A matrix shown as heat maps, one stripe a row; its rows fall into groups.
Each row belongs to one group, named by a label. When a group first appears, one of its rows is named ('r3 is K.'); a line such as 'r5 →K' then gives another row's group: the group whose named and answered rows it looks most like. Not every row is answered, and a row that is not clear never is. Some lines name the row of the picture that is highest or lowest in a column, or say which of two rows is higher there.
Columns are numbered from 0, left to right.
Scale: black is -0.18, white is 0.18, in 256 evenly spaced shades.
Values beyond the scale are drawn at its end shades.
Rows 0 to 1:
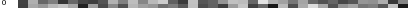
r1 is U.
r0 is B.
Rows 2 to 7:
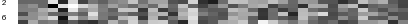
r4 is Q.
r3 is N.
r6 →Q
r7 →B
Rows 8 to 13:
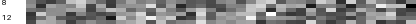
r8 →N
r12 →B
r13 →Q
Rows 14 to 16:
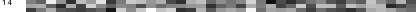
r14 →Q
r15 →N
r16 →B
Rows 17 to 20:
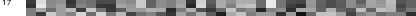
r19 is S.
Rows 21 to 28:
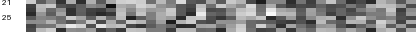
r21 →S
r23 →B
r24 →B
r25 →U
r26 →S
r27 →U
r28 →S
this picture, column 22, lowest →21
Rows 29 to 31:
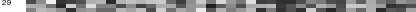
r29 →Q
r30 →N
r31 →Q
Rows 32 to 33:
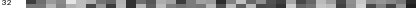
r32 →U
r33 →U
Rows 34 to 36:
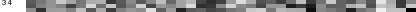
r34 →S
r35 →S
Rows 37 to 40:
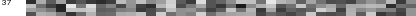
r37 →B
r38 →N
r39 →N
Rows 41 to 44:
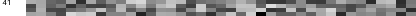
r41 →S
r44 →N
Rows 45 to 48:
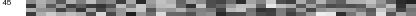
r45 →N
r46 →B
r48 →U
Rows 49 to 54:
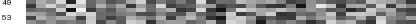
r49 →Q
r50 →U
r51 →B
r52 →N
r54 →S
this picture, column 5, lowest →53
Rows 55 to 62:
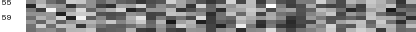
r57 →U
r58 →N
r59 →Q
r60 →S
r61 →S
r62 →N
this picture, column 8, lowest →56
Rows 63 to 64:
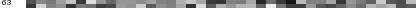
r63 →S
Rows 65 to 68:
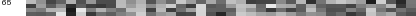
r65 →S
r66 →B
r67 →Q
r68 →B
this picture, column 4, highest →65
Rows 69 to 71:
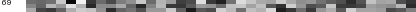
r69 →B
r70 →U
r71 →N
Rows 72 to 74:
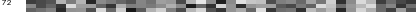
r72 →U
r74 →U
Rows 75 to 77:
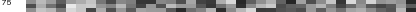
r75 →N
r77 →U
